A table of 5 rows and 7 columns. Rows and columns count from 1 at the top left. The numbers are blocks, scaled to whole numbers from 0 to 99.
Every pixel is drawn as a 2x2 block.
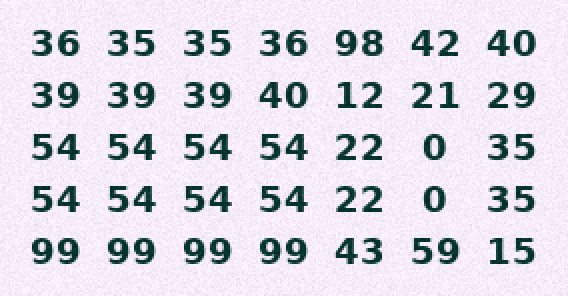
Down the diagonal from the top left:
36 39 54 54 43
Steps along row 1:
down same up up down down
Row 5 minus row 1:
63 64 64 63 -55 17 -25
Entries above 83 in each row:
1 0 0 0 4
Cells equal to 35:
4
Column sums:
282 281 281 283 197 122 154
